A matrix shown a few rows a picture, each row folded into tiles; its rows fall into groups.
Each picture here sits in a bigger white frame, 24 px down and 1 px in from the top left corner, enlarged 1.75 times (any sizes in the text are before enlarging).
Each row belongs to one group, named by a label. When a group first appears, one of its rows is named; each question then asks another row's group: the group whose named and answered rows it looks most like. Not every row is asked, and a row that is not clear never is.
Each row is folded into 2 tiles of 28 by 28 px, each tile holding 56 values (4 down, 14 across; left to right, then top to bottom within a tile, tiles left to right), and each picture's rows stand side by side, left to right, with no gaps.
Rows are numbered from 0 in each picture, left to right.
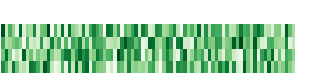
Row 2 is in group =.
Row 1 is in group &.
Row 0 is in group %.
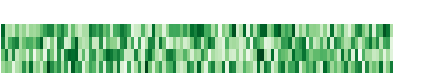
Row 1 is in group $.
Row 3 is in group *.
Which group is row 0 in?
=
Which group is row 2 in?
%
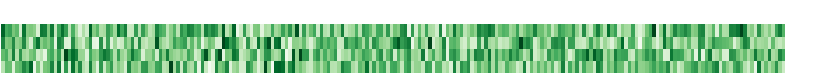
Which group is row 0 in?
=
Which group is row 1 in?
*
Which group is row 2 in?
&
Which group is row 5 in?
&
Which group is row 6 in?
*
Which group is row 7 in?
=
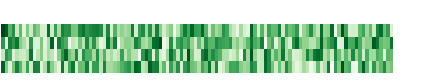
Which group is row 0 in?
%
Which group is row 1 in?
=
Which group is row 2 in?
$
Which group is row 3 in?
&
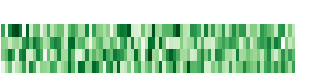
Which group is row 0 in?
&
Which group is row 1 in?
$
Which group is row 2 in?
&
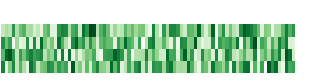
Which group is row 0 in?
*
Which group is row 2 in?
=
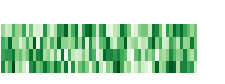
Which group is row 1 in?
$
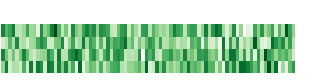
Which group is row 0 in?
=
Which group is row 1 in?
$
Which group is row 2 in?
*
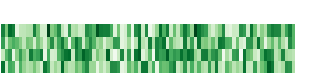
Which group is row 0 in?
%
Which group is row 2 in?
$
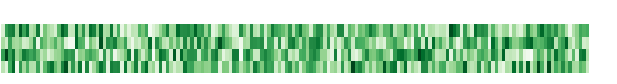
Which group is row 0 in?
*
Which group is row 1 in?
%
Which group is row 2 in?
$
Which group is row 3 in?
$
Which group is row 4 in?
*
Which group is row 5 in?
=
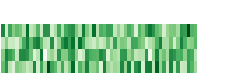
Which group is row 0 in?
&
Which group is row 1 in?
=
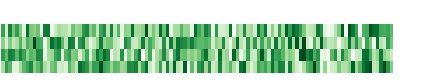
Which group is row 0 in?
&
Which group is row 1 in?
%
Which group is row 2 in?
%
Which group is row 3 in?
$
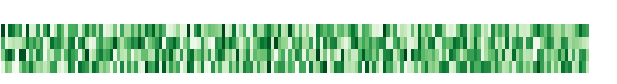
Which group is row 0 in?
&
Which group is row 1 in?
=
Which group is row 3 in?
=
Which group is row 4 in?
&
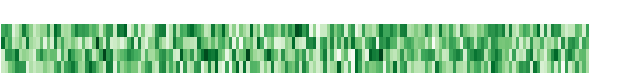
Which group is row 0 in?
$
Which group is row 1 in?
*
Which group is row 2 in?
$
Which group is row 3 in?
%
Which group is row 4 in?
%
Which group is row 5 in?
%
